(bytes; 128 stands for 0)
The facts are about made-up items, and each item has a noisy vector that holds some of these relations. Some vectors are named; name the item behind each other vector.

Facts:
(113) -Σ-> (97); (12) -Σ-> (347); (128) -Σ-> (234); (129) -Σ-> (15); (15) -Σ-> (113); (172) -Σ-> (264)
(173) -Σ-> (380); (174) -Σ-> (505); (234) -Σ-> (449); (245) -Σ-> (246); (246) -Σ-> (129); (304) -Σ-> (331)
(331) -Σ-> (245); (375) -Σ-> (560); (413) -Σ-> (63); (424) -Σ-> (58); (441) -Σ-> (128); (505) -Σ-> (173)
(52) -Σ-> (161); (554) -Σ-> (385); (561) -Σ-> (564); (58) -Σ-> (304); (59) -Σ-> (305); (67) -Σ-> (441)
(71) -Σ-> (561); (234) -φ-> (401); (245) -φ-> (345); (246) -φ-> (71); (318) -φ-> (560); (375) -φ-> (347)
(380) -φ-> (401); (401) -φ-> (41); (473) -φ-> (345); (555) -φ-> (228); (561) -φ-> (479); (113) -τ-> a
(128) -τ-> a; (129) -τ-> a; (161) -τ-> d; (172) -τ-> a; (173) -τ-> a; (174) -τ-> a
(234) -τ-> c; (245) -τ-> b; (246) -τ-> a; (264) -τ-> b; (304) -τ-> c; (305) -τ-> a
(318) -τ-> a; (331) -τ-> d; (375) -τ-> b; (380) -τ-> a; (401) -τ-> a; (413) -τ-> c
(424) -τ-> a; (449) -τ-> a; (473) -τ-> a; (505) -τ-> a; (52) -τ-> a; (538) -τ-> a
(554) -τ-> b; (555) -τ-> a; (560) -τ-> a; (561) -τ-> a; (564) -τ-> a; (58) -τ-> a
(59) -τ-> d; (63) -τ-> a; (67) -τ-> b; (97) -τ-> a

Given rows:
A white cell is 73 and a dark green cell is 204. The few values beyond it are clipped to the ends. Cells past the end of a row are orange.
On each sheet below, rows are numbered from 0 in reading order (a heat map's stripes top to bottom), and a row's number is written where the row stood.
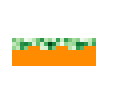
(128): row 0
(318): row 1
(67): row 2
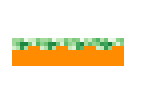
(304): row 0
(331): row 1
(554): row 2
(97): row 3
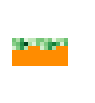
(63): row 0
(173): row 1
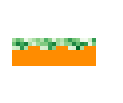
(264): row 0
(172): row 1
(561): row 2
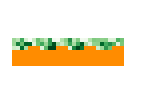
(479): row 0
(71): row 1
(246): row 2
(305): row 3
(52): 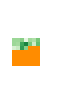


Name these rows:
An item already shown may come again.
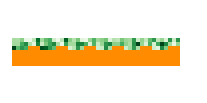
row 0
(234)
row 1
(380)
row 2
(174)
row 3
(424)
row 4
(413)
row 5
(318)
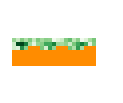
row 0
(560)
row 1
(385)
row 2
(449)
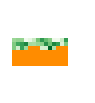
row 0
(385)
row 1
(561)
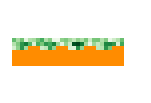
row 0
(173)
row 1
(97)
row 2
(560)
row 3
(12)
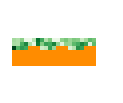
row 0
(234)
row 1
(97)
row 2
(59)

